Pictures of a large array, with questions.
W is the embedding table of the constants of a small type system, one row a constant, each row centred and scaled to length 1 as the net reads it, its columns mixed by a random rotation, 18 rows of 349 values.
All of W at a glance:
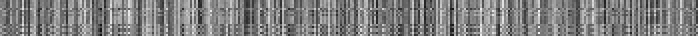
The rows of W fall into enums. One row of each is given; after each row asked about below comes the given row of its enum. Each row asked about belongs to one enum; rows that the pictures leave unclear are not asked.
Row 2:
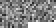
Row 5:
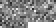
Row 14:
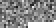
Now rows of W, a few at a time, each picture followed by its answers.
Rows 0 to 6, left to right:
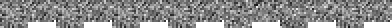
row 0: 2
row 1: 2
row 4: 14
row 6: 2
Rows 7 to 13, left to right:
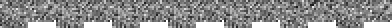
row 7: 5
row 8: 2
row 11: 2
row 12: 14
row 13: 5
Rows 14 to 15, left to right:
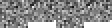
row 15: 14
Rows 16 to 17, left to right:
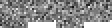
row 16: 5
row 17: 14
